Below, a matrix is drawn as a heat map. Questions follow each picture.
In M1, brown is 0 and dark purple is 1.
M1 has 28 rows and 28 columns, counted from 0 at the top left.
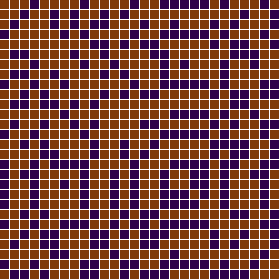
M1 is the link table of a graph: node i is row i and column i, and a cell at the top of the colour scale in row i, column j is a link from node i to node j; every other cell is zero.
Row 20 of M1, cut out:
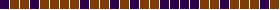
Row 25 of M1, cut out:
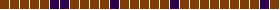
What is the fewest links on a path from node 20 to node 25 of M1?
2
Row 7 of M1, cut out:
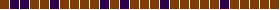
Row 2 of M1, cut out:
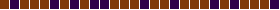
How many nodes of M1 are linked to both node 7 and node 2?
3
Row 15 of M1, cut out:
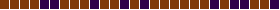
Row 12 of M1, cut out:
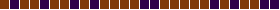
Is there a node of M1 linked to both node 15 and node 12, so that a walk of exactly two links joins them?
yes
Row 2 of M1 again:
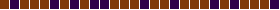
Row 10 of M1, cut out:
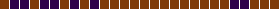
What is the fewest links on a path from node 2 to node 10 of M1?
1
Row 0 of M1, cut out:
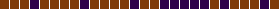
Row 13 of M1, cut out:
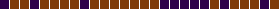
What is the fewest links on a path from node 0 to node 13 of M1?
1
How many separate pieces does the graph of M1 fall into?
1
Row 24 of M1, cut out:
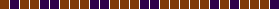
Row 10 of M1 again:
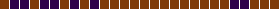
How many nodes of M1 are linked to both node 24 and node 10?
5
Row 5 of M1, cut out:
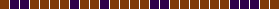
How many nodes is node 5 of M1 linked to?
9
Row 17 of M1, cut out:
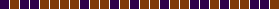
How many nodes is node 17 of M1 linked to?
12
